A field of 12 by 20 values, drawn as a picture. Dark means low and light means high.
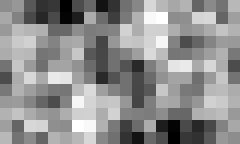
No single row or column stands out from its neighbours. There is no seam. A half turn leaves it unchanged. No overall slope runs across the table.
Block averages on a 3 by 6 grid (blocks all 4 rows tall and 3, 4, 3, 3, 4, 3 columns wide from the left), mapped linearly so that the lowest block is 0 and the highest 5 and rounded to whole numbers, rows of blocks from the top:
301544 | 441144 | 445103
